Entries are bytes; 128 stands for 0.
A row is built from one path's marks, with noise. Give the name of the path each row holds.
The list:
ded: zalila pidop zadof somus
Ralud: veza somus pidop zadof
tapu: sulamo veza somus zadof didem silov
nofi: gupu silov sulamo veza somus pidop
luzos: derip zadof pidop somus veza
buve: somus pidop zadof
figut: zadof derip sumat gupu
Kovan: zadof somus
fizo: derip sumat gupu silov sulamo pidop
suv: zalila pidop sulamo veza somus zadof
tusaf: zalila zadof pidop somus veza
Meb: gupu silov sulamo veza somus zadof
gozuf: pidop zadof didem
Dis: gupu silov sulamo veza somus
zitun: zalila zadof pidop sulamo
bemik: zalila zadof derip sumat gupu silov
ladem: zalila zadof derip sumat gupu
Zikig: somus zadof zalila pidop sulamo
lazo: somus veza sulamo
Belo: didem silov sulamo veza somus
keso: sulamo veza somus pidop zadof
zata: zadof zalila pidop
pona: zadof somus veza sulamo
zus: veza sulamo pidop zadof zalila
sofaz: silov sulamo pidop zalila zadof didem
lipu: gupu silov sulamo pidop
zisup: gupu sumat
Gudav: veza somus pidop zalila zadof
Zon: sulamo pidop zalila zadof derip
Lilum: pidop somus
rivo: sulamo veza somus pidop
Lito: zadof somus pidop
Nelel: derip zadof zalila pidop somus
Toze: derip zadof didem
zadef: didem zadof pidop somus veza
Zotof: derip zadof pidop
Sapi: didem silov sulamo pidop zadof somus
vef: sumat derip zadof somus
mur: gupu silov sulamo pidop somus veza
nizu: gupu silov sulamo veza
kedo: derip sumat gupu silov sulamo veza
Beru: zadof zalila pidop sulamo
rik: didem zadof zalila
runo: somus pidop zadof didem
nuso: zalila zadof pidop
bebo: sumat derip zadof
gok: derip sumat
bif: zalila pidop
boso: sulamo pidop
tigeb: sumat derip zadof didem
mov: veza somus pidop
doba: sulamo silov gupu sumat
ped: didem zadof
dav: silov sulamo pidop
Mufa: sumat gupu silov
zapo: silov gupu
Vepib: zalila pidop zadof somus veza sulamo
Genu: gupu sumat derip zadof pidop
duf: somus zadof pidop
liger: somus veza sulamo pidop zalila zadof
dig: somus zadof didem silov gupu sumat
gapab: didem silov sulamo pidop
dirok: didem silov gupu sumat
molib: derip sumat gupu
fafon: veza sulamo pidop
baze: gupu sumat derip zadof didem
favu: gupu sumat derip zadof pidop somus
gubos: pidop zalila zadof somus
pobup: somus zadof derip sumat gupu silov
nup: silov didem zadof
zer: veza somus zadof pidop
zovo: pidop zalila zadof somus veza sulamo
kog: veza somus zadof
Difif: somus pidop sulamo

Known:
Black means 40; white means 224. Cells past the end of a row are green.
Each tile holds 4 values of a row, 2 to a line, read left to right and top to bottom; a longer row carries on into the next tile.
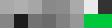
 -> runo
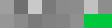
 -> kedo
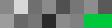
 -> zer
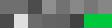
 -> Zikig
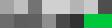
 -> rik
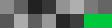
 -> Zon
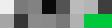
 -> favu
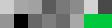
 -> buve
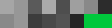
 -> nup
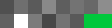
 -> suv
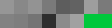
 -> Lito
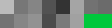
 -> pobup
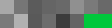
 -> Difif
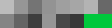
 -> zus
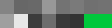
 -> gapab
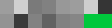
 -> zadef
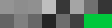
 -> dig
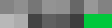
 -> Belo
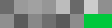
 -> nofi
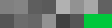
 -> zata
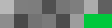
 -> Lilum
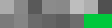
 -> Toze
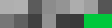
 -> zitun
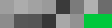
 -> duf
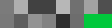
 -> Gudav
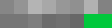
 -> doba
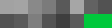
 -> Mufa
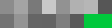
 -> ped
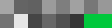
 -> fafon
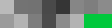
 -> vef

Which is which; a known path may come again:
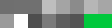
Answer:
dav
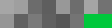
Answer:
rivo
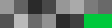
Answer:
Zon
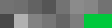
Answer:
bif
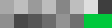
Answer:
gozuf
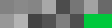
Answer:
Sapi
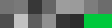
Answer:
Beru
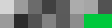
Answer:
Zotof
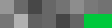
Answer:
Difif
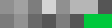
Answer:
ped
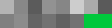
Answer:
Toze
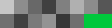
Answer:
bemik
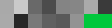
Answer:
Ralud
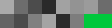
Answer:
Nelel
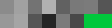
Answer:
tapu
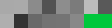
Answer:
keso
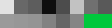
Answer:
figut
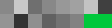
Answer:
zadef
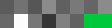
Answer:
suv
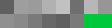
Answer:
Dis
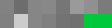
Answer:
fizo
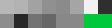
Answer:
runo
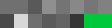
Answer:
Zikig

